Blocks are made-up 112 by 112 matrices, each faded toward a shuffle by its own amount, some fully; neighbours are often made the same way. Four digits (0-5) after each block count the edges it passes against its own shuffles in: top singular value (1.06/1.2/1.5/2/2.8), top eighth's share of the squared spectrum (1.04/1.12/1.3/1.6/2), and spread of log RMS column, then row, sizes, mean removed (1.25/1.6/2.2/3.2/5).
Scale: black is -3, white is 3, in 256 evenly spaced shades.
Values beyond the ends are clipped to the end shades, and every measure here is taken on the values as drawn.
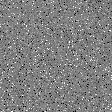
0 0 0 0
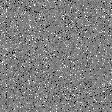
3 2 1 0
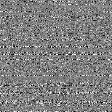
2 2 0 4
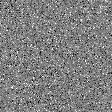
1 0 0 0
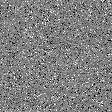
0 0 0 0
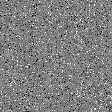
2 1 0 0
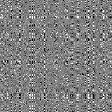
5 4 4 3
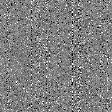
2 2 3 0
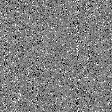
1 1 2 0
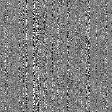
2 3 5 0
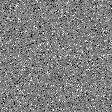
0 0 0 0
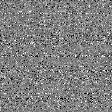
1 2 0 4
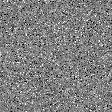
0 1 0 2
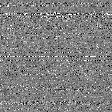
2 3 0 4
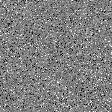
0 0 0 1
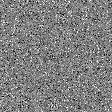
0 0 0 1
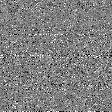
2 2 0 3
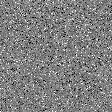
0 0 0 1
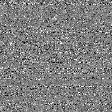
1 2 0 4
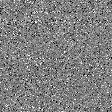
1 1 0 2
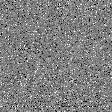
1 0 0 1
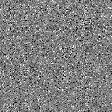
4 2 1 1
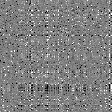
5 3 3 2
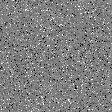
2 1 0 0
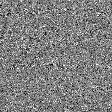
0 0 0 2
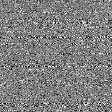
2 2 0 4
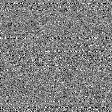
1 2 0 4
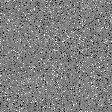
3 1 1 0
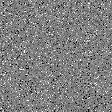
3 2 1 0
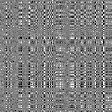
5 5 4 4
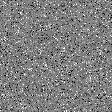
3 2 0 0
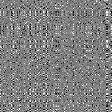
5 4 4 3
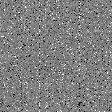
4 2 1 0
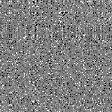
4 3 2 2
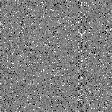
4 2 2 0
